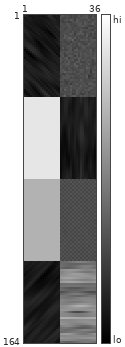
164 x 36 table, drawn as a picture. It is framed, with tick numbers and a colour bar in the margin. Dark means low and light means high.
The table splits into 4 rows of 2 panels. Panel 1,1: very low, slanting down to the right, faint in contrast. Panel 1,2: low, fine-grained, faint in contrast. Panel 2,1: very high, flat. Panel 2,2: very low, streaked downward, faint in contrast. Panel 3,1: high, flat. Panel 3,2: low, checkered, faint in contrast. Panel 4,1: very low, slanting up to the right, faint in contrast. Panel 4,2: middling, streaked across.
